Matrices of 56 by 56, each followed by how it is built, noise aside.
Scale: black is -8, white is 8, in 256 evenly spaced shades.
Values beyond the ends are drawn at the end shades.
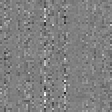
uneven columns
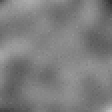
smooth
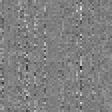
uneven columns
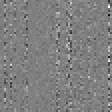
uneven columns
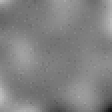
smooth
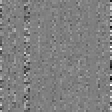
uneven columns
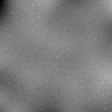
smooth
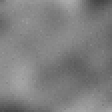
smooth
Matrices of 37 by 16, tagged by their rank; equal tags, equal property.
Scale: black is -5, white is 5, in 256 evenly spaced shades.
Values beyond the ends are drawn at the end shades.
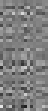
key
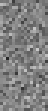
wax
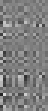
key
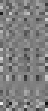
key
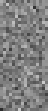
wax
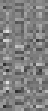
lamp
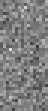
wax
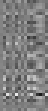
key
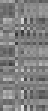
key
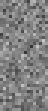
wax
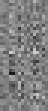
lamp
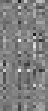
lamp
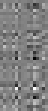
key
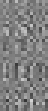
lamp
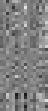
lamp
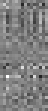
lamp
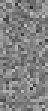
wax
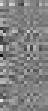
lamp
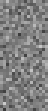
wax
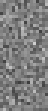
wax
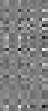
key
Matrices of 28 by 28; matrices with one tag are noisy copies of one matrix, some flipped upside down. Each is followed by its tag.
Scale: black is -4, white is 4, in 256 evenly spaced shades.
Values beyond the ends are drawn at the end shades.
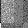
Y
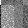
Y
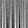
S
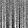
S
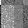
Y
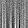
S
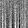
S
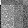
Y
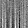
S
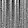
S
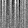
S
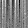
S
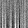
S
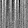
S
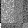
Y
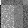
Y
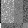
Y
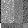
Y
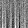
S
